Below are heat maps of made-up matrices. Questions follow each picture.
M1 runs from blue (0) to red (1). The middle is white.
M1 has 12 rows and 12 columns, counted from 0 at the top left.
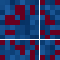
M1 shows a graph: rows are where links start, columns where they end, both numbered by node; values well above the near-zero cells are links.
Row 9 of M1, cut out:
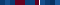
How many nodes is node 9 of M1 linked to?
3
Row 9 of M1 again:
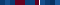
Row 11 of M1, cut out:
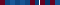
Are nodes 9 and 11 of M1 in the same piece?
yes
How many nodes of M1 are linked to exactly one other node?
1
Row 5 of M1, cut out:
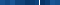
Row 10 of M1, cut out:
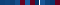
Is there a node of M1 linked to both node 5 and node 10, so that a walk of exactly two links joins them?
no
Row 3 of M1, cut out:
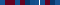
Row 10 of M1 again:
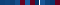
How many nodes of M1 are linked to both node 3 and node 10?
1
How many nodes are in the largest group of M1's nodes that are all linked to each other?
3
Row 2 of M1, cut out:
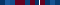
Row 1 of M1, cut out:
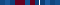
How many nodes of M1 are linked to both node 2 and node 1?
3
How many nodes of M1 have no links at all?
1
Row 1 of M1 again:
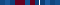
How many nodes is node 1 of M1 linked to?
3
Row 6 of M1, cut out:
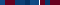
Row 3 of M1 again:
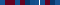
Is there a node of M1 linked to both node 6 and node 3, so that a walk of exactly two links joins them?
yes
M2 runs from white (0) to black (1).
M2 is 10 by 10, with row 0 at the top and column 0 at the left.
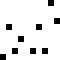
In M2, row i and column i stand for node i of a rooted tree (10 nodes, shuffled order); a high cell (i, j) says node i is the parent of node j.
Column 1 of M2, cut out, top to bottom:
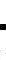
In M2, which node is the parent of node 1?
4
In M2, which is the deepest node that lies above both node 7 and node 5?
8
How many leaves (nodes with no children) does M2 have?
4
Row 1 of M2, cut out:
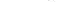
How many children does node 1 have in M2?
0
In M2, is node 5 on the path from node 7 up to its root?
no
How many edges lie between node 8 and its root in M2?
5
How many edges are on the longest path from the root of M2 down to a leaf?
6
